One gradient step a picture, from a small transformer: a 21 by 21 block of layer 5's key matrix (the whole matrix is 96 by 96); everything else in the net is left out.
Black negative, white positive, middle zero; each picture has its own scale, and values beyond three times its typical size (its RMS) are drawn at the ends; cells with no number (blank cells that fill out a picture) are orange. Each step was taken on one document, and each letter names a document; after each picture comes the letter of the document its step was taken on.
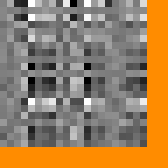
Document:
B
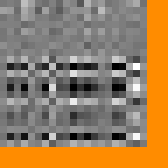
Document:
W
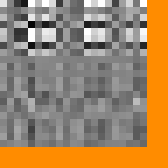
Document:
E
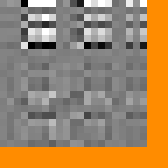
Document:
E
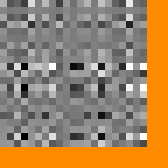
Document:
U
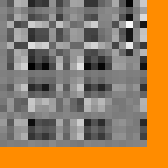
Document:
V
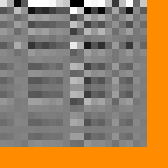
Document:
B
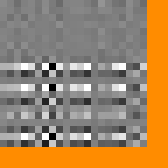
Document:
U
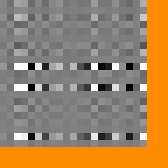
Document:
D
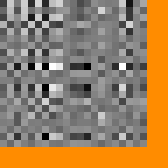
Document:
U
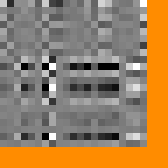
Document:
W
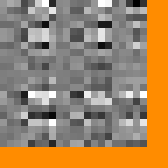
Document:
E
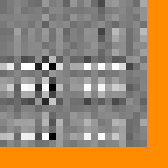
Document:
U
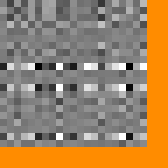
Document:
D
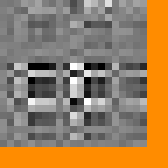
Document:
B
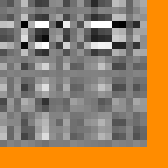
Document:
V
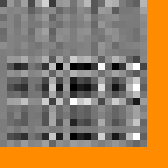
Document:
W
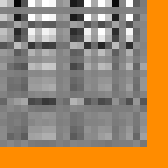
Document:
V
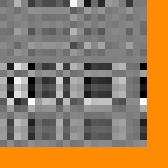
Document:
B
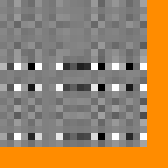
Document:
D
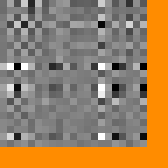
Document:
U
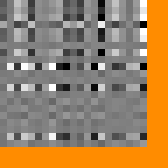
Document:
D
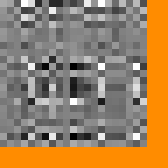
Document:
W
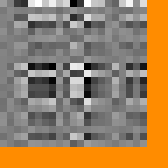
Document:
B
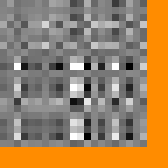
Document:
V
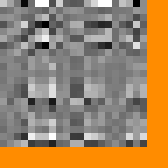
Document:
E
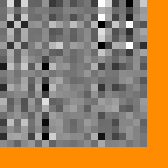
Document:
V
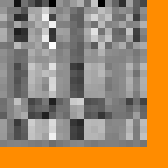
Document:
E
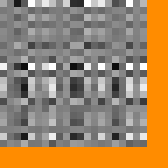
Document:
W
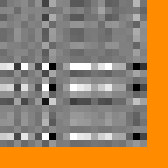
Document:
U
